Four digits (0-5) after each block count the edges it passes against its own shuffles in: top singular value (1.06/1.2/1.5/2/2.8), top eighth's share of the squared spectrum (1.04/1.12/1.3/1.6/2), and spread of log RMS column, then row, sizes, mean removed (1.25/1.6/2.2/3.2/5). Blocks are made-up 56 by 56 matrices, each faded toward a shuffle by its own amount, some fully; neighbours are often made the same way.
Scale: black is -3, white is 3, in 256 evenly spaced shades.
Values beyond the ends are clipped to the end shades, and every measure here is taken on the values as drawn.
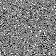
3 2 0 1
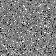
2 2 0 0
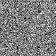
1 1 1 0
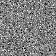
0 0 0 0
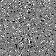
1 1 1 0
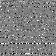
3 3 0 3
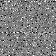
1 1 0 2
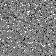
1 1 0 1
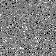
1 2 0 2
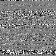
2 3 0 4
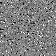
0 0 0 1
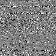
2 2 0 3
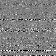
3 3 0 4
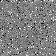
0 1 0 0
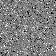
0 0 0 0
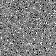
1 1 0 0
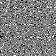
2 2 0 3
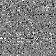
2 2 0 3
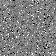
0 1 0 0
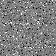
1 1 0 1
